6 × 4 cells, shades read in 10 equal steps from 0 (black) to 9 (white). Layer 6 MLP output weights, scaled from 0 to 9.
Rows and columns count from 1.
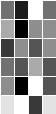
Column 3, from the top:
9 5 3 6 9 2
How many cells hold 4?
3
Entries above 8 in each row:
1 0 0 0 1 1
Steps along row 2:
down up same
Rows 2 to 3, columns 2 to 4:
0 5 5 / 5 3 5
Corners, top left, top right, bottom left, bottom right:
4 4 8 8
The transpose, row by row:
4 6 2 4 5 8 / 1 0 5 3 0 9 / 9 5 3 6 9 2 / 4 5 5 3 3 8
